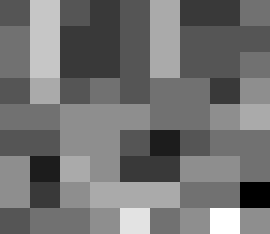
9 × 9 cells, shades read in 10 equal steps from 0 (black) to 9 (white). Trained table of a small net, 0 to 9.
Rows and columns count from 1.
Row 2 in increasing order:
2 2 3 3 3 3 4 6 7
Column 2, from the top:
7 7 7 6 4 3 1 2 4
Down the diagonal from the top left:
3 7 2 4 5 1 5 4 5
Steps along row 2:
up down same up up down same same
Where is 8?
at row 9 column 5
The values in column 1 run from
3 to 5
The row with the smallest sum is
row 6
